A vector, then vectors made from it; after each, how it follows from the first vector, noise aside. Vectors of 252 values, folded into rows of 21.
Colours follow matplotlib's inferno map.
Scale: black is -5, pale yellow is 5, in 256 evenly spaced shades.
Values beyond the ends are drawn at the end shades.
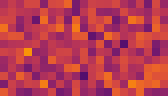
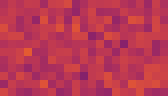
shrunk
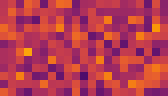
copied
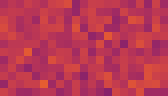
shrunk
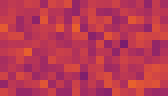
shrunk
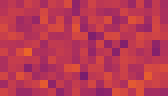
shrunk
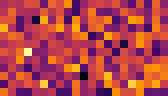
scaled up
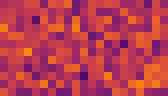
copied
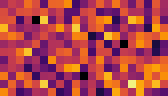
scaled up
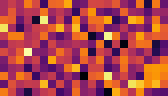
scaled up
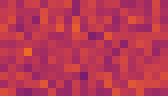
shrunk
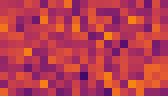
copied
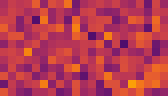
copied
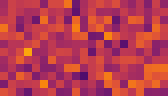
copied
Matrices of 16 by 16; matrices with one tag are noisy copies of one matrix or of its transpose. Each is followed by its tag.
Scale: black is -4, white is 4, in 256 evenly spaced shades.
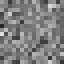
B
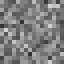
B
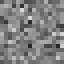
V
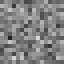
V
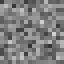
V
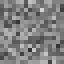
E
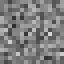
E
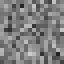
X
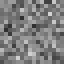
X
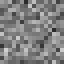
B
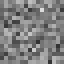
E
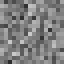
E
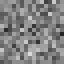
X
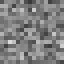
V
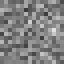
X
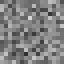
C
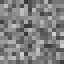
V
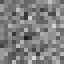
C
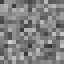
V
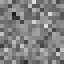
B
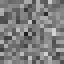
X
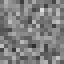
V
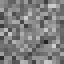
B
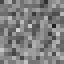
C
